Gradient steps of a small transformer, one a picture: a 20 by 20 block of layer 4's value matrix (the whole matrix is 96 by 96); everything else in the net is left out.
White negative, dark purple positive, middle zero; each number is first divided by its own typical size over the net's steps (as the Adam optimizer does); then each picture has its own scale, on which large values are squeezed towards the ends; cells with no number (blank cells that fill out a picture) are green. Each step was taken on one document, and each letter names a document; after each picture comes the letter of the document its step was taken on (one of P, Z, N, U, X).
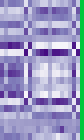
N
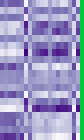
N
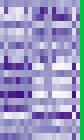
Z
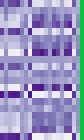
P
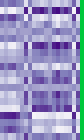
N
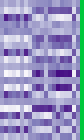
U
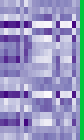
U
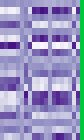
N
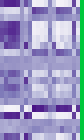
Z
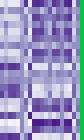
P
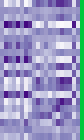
U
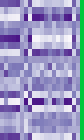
P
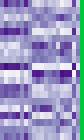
Z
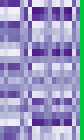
P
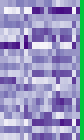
Z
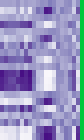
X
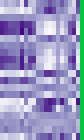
X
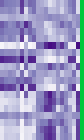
X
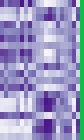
X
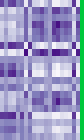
N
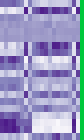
N
